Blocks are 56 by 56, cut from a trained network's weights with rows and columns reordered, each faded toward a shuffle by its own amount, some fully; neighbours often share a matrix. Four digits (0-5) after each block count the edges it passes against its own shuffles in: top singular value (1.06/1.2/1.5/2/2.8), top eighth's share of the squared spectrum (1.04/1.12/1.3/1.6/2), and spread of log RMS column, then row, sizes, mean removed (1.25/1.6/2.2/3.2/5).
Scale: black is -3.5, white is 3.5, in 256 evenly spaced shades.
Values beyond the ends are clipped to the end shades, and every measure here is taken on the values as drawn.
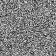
1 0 0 0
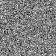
0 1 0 0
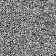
2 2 0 0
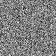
0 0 0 0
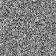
3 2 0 1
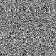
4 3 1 2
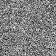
2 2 0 0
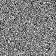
2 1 0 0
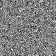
1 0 0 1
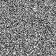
1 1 0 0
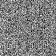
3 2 0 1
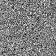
1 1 0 0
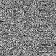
3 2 0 1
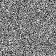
0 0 0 0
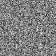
2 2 0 1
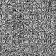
3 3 0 2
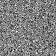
1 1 0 0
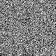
2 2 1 0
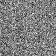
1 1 0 0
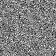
0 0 0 0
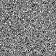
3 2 0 1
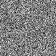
2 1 0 0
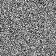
0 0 0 0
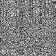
3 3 0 2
